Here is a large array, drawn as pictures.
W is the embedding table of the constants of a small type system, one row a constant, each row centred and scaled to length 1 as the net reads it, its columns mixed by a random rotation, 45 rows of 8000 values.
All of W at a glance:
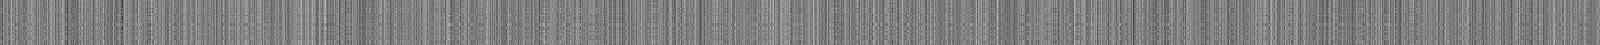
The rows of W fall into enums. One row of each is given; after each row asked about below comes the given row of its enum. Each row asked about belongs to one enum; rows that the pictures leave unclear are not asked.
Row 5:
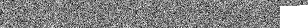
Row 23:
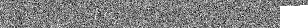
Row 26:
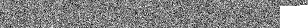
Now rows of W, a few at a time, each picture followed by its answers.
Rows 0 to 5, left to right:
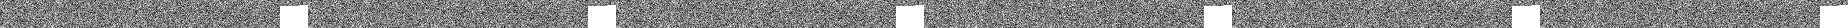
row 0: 5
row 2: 5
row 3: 26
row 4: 5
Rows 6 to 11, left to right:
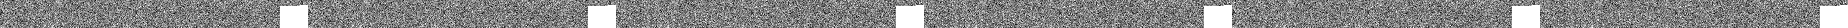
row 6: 5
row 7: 5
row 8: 26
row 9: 26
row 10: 5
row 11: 26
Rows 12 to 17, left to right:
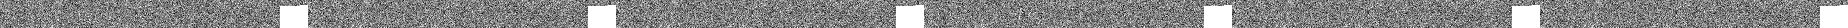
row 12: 26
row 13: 5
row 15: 23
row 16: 5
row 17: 5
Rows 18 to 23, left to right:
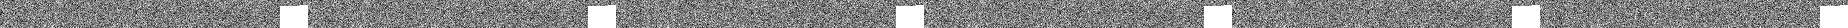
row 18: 5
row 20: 26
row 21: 5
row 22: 5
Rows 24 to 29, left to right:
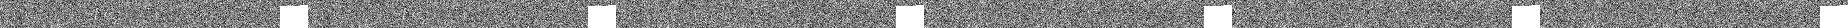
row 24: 23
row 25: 23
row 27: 5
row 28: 5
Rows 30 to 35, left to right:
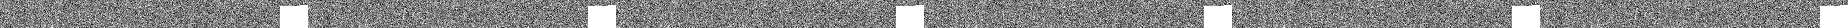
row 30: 26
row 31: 23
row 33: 26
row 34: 26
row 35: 23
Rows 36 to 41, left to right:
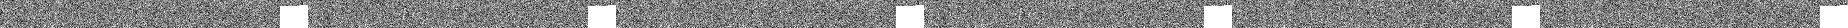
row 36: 5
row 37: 23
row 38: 5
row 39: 23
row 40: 26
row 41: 26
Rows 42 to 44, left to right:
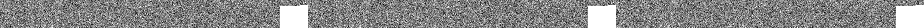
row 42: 26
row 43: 26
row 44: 5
